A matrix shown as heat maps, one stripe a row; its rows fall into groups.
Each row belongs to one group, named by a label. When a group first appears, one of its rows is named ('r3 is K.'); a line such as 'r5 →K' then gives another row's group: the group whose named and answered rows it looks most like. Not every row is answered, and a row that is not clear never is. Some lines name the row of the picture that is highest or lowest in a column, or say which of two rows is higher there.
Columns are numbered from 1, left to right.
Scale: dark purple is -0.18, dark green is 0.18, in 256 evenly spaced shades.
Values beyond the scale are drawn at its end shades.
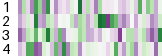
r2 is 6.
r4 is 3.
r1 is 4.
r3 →6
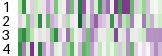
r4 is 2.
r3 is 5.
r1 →5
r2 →4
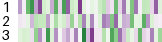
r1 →3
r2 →5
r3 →6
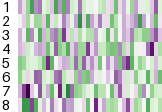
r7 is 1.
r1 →3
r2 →4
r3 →4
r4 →6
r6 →1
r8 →4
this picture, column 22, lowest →8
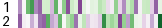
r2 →6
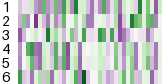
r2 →1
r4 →3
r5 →3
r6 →2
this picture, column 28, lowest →3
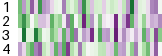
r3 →5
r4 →3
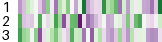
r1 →6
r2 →2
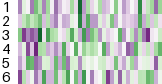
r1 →4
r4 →1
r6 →1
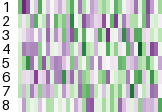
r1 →2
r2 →5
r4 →2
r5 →4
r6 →1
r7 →2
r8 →6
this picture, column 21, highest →3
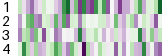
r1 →1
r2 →3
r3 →4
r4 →5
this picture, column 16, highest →3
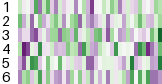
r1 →6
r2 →2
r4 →2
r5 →6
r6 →4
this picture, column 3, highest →6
